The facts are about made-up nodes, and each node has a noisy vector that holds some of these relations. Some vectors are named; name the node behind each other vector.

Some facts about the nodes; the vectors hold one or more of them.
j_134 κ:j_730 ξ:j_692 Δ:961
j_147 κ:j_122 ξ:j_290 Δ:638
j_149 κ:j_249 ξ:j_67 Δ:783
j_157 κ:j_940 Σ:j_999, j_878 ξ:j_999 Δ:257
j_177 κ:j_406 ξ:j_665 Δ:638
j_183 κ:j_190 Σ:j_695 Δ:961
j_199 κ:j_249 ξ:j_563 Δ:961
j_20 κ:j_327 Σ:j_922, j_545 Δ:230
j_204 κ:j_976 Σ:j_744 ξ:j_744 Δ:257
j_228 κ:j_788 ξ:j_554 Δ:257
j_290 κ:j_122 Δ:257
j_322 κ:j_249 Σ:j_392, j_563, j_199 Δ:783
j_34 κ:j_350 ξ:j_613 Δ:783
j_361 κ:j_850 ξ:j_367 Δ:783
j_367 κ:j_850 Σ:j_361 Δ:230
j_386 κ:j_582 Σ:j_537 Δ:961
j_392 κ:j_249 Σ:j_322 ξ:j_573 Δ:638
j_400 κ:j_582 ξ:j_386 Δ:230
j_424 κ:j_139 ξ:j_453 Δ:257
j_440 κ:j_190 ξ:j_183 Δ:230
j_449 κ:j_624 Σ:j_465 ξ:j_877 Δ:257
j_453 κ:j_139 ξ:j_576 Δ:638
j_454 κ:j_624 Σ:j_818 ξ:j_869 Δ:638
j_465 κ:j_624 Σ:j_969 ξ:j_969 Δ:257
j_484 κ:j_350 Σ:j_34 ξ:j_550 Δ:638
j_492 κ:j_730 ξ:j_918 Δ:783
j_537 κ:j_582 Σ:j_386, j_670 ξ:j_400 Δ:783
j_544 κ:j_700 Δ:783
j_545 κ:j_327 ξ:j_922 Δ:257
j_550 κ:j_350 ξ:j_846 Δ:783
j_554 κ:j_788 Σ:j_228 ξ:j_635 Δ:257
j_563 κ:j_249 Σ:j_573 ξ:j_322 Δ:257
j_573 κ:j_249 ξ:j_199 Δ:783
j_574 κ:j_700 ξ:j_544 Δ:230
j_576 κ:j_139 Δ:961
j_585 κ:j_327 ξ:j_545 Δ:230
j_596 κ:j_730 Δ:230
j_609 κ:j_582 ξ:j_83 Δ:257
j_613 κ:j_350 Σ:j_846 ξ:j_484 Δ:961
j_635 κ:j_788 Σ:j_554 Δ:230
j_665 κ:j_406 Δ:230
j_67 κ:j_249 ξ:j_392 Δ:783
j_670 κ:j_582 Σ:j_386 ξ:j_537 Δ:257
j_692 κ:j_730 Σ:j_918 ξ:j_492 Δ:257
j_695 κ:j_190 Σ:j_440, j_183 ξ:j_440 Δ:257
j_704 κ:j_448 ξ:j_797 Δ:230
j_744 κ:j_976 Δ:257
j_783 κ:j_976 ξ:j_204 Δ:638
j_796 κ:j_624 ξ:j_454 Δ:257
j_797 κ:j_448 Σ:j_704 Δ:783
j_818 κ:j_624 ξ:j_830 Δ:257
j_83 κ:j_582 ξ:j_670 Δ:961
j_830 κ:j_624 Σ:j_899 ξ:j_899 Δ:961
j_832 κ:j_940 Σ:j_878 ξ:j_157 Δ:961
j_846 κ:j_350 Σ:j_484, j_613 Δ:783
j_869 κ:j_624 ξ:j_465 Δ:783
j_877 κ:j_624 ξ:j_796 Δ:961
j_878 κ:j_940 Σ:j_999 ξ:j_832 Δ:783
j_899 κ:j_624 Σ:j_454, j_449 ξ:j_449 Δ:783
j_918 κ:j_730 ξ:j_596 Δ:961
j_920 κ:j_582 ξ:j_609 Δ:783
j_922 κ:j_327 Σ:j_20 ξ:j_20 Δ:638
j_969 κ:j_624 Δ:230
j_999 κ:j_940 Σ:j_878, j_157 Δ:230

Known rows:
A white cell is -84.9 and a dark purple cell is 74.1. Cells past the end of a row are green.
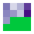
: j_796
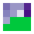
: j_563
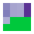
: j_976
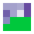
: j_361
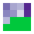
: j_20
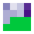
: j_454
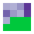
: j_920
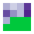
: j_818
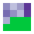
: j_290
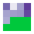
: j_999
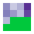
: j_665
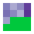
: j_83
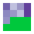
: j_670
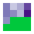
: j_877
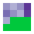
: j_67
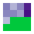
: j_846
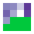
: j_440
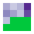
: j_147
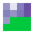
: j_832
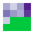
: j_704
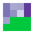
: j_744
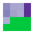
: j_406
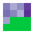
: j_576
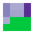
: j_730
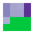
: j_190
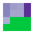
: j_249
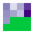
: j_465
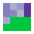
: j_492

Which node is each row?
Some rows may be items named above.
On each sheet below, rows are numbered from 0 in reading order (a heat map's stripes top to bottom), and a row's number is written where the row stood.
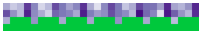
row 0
j_818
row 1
j_367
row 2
j_918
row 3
j_878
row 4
j_877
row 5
j_573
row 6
j_228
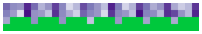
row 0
j_563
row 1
j_537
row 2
j_367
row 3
j_392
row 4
j_796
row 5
j_550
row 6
j_818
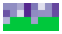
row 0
j_545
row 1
j_157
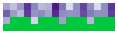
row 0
j_424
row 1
j_484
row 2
j_157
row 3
j_692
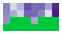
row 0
j_367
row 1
j_573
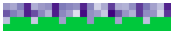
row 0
j_613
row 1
j_34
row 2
j_322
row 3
j_869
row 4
j_134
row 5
j_922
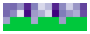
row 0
j_199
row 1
j_969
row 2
j_204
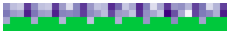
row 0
j_624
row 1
j_624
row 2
j_797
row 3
j_453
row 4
j_596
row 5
j_465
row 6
j_695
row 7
j_449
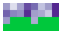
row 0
j_830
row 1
j_400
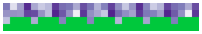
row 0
j_635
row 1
j_818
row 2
j_183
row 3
j_386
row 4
j_554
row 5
j_899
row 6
j_183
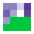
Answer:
j_440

